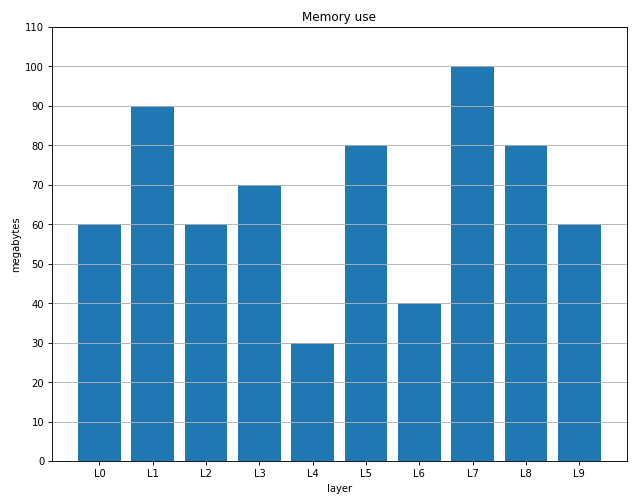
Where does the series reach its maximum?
L7
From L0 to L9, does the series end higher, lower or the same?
the same
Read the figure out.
Title: Memory use
x-axis: layer, ticks L0 L1 L2 L3 L4 L5 L6 L7 L8 L9
y-axis: megabytes, ticks 0 10 20 30 40 50 60 70 80 90 100 110
Values:
60 90 60 70 30 80 40 100 80 60
